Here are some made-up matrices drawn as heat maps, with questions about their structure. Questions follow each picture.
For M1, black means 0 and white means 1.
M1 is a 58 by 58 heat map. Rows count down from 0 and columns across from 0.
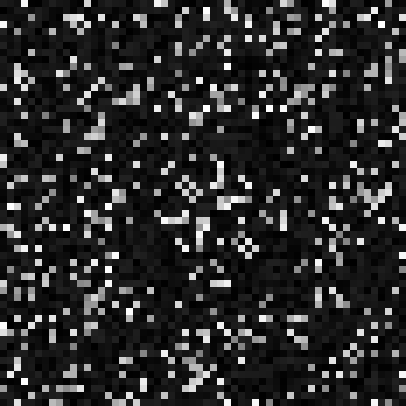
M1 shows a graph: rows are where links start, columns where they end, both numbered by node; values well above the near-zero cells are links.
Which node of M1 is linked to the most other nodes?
node 12
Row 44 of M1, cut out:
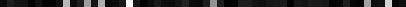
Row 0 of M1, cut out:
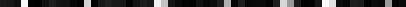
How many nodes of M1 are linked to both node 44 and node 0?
2
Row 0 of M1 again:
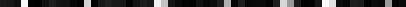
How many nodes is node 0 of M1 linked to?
10
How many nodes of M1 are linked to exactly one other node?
0
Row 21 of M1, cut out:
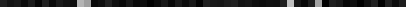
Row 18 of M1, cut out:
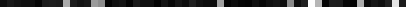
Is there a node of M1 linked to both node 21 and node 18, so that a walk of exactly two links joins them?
yes
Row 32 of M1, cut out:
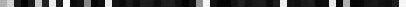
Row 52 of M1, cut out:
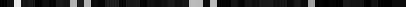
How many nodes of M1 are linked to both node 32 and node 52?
2
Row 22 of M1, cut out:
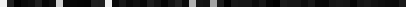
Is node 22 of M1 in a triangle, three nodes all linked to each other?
no
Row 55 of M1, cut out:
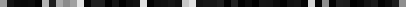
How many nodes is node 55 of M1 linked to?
12
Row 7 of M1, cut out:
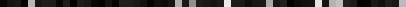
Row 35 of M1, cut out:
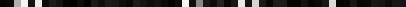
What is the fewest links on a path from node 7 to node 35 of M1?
2
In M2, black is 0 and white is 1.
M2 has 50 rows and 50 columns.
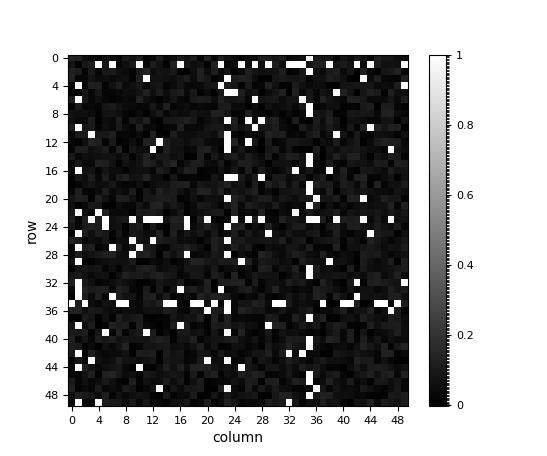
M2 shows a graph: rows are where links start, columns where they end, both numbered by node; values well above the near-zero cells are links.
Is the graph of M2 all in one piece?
no
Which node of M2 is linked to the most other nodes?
node 35
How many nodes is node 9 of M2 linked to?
3
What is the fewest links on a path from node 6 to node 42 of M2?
2
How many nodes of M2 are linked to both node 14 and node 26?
0
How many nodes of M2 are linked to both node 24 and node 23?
2
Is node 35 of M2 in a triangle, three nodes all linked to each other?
no
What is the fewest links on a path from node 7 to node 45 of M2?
2
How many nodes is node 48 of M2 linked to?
1
